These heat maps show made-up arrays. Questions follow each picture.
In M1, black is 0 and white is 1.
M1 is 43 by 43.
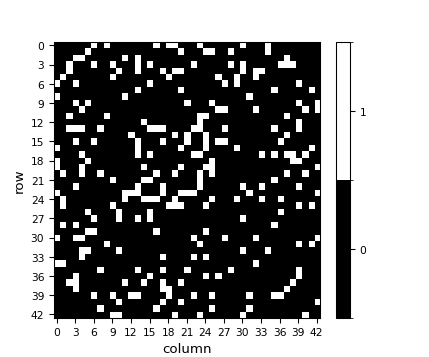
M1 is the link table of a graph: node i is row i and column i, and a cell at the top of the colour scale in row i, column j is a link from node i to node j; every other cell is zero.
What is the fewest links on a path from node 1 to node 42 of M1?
3
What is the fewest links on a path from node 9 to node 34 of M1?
3
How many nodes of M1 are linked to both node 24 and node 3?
2
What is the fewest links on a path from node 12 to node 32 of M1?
4
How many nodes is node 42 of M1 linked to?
6
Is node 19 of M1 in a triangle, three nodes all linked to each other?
yes
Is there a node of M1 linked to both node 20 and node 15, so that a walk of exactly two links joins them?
no
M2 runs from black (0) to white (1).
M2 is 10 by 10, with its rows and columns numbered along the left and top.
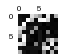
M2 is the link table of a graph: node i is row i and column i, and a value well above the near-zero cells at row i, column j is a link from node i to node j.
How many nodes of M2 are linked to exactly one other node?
1
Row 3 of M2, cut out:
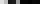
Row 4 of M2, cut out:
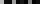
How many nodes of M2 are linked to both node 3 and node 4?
1
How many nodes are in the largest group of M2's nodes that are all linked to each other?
3
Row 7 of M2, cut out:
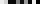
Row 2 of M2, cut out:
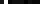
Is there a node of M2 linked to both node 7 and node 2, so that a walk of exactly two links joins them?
yes
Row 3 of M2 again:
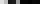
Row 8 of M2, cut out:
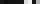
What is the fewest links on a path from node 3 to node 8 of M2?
3
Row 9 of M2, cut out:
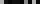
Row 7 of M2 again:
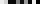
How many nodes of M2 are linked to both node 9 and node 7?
3
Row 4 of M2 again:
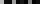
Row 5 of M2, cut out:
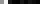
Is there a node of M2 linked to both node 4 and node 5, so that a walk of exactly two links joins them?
yes
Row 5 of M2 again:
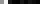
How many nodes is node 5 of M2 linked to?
2
